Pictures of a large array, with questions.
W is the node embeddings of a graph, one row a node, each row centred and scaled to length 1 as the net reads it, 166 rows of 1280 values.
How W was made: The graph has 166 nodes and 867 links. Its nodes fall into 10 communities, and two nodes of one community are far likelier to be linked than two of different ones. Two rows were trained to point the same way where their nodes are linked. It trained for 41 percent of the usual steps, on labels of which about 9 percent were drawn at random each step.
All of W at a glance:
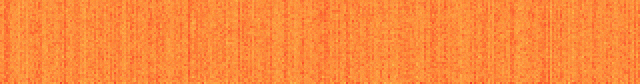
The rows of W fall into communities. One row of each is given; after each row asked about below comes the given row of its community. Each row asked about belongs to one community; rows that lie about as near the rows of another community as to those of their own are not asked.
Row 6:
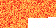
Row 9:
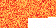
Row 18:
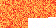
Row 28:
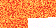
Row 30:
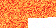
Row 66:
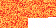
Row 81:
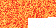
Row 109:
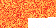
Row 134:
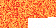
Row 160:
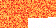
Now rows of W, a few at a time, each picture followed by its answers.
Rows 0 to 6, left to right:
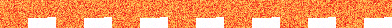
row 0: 28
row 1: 81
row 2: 30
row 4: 18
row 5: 30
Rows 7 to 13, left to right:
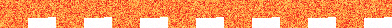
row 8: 18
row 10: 134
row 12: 81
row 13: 18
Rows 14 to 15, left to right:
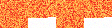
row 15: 81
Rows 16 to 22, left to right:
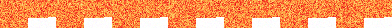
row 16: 6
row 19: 160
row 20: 66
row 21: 160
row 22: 9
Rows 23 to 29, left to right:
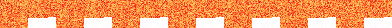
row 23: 9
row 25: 160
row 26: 9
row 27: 81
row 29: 30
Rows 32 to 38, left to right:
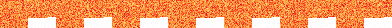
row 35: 160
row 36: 28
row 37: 160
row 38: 30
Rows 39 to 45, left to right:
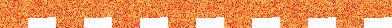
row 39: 134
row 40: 30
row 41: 28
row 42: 9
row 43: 18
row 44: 134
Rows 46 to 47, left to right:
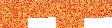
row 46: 134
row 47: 18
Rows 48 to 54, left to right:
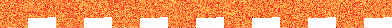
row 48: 109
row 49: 134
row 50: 6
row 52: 18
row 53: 30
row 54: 134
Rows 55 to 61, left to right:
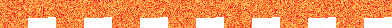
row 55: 134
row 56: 30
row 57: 109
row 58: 28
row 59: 9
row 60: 109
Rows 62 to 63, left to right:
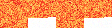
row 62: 66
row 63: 6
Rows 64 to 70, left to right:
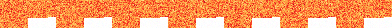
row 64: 134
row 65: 66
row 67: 9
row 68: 9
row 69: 18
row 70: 9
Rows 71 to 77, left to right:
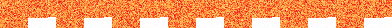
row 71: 30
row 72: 6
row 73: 81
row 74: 9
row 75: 109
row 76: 81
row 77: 18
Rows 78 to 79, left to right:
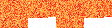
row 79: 160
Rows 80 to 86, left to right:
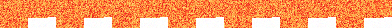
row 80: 30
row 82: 30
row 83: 134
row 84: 160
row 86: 18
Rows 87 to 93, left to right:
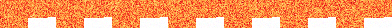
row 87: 160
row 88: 28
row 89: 81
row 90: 18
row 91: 6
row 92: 160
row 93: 66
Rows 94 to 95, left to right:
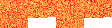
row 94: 109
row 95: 160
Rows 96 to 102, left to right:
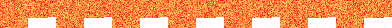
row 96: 66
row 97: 109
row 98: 134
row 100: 18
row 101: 81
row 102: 160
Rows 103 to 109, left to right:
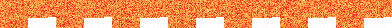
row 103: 28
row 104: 9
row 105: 30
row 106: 160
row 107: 109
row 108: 9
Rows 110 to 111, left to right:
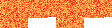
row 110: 109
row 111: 66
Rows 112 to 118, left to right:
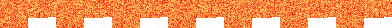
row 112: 28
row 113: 9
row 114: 18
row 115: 18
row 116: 160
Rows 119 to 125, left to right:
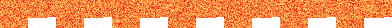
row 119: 109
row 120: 81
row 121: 9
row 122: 109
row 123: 134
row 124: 134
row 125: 28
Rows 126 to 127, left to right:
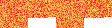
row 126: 134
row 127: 160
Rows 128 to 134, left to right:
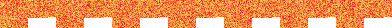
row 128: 28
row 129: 18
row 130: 18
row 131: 6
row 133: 18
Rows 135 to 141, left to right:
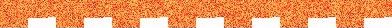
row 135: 81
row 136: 81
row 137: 9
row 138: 109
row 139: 30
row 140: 109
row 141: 160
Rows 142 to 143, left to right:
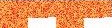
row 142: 109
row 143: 134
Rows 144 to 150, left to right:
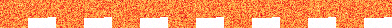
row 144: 30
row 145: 109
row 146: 160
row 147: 109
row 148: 81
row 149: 6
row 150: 134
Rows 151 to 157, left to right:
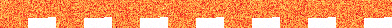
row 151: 160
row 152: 134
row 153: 134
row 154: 134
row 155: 28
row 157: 160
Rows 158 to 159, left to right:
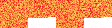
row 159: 30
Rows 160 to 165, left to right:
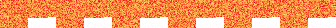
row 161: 30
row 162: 66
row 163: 30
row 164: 18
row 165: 18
